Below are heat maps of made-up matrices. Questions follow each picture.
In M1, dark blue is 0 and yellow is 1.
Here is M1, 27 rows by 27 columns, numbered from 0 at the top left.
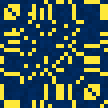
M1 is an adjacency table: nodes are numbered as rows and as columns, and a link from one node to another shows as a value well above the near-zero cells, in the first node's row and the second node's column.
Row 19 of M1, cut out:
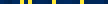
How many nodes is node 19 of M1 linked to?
4
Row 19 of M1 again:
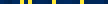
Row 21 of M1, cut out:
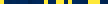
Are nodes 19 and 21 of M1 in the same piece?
no
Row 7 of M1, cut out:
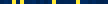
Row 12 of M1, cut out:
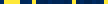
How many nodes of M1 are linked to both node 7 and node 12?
1
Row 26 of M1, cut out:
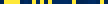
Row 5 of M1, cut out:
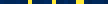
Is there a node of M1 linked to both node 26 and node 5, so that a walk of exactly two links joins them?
no
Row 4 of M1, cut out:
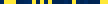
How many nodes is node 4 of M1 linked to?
9
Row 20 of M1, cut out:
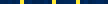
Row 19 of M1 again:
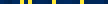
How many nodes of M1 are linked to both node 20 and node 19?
2
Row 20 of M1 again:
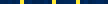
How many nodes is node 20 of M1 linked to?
3
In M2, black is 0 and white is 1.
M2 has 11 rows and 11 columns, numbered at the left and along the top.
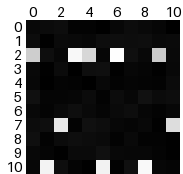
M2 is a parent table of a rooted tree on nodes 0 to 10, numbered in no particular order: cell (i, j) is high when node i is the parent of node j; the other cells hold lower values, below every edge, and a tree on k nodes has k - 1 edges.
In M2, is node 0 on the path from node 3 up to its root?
no
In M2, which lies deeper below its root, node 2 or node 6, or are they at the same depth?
node 6
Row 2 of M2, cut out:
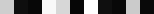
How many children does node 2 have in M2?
5
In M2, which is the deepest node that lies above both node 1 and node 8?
10
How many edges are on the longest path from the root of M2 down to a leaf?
2
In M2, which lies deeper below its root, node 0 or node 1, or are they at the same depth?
the same depth
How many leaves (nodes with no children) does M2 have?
8
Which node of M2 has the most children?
2
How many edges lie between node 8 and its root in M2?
2
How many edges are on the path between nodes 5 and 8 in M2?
2
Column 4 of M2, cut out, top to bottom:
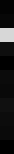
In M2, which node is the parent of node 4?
2
